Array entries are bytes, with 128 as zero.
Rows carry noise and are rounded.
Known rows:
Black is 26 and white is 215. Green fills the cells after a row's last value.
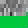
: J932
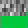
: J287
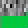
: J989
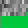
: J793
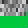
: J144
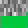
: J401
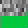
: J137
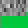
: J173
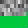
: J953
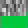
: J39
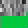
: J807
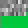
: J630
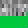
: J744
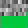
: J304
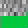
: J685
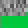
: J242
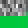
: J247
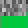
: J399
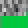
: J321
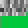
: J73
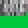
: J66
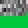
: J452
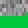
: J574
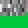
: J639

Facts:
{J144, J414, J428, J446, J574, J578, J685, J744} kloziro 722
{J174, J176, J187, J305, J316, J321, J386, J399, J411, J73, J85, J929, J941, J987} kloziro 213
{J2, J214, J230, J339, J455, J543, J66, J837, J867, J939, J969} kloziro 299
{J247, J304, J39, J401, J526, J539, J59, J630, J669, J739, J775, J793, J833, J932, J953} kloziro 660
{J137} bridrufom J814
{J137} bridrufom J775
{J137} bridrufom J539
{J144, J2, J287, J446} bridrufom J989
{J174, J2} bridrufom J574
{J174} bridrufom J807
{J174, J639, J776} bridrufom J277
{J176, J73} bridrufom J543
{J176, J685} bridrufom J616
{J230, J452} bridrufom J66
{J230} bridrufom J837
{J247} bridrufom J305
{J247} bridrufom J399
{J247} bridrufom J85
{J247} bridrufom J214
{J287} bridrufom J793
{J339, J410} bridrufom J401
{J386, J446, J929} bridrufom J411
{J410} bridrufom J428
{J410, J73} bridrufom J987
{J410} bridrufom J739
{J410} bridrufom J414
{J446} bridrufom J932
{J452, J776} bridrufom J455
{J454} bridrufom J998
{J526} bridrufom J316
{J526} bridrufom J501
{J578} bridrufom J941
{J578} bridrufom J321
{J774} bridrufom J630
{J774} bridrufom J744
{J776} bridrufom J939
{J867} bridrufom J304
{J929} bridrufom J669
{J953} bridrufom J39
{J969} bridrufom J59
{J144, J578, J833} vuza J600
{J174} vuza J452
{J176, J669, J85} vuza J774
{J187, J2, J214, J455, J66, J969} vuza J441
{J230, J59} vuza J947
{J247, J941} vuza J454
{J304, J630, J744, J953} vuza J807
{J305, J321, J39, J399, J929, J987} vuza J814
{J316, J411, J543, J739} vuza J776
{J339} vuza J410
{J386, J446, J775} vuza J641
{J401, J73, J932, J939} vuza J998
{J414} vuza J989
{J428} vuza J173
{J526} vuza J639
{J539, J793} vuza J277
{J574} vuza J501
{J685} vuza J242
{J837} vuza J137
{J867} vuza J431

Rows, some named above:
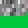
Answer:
J669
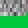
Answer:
J685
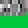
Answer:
J776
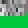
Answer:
J578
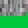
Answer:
J837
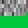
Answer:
J526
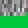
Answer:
J739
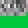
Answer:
J616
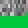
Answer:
J410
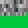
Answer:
J987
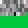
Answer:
J176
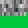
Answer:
J987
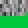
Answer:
J187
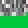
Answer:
J998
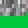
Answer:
J669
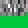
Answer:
J277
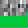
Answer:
J230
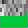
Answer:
J578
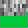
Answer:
J969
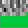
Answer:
J947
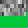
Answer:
J953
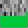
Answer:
J187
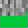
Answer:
J339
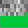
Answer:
J775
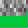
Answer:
J174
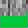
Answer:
J867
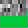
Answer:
J776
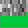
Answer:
J639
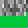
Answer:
J929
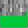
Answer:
J837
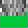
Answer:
J641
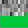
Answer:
J833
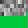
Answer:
J953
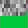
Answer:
J446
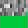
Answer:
J441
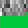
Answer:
J386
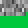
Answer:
J85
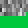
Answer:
J941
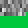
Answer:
J941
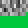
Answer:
J947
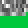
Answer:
J998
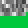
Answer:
J998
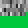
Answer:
J774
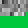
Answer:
J833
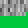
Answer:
J543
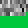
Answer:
J454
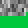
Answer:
J814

